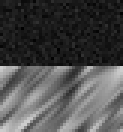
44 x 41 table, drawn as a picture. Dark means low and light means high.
The table splits into 2 rows of 1 panel. Panel 1,1: very low, fine-grained, faint in contrast. Panel 2,1: middling, slanting up to the right, strong in contrast.
